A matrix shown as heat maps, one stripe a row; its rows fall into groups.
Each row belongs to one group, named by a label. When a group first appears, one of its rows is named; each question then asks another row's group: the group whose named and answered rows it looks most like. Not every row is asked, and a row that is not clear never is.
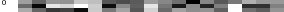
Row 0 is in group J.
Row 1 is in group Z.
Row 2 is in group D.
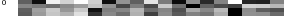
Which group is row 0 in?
Z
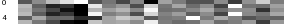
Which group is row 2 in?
D
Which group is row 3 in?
D
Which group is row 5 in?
D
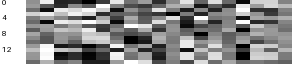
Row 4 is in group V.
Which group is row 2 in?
Z
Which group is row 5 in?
Z
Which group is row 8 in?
J
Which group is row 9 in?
J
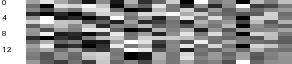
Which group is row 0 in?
V
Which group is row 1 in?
Z
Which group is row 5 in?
V
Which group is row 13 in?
J
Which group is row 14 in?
J
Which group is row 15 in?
D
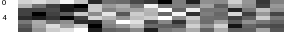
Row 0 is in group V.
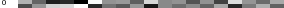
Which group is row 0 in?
D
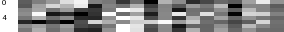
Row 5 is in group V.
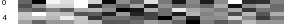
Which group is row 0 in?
Z
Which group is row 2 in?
J
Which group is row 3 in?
V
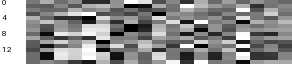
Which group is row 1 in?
J
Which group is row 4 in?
D
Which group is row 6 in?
J
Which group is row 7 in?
J
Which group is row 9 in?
D
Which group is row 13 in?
Z
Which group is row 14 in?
Z
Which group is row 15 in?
V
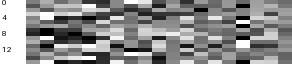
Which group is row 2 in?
J
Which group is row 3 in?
V
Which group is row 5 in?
D
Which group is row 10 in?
D
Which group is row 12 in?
J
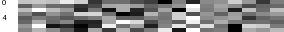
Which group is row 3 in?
J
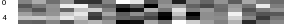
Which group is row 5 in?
J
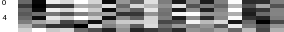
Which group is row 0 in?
Z
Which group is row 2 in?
Z
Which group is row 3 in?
J
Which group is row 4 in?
Z
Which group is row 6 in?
D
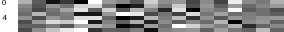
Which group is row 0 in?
D
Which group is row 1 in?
J
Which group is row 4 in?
J
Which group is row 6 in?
J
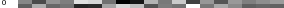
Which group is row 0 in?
J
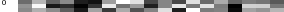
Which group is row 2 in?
V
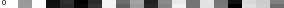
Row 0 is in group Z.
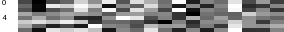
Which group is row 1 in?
Z
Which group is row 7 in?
Z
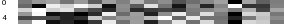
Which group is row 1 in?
Z
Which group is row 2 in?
V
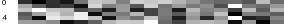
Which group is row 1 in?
D
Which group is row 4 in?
Z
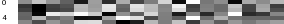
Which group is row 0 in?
V
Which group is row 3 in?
Z
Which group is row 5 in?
J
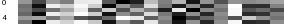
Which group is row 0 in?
J
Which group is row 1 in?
Z
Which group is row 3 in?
Z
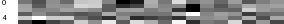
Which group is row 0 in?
J
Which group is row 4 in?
V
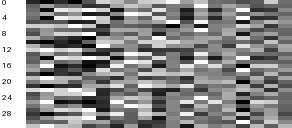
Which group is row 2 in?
Z
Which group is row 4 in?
Z
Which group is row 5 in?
V
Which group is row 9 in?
D
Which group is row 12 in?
V
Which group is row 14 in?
Z
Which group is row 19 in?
V
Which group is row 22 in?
V
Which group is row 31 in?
V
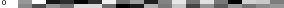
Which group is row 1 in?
J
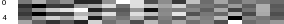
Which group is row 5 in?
D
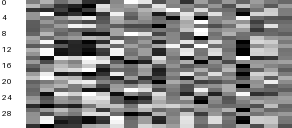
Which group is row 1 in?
D
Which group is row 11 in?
V
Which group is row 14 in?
Z
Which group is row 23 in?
Z
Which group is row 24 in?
J
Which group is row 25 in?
J
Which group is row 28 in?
J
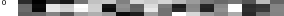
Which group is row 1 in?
Z
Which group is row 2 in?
Z
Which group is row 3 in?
J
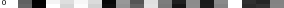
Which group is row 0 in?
Z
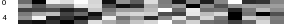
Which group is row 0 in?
Z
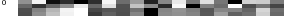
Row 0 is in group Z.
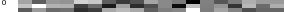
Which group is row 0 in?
J
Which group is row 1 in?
V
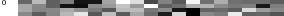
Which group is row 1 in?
D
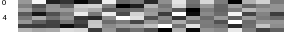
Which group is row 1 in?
J
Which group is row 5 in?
D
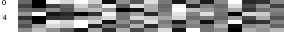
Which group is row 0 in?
Z
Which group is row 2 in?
J
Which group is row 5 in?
Z
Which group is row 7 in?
V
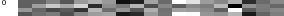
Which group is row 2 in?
D
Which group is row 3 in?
J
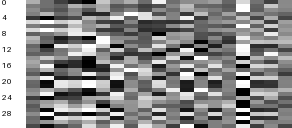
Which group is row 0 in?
D
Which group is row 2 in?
D
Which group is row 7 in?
V
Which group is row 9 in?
D
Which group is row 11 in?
Z
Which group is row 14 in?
V
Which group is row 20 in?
Z
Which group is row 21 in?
Z
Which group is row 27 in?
Z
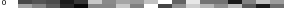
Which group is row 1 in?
D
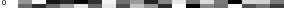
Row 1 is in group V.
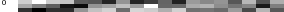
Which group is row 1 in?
D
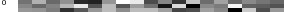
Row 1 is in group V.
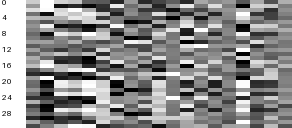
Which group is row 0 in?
V
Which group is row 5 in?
J
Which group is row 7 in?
V
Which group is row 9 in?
J
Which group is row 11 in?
J
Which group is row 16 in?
V
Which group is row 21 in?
Z
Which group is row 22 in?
J
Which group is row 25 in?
D
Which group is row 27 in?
Z
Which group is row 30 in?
D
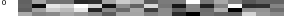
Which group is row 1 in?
Z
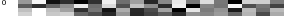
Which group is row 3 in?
V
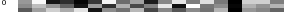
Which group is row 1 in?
V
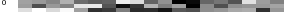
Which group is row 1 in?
J
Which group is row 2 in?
V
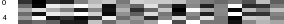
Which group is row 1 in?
Z
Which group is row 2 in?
V
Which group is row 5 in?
V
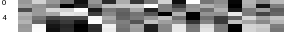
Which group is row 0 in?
V
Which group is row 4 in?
D
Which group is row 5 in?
D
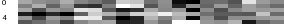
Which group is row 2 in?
J
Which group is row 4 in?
J
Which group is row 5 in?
J
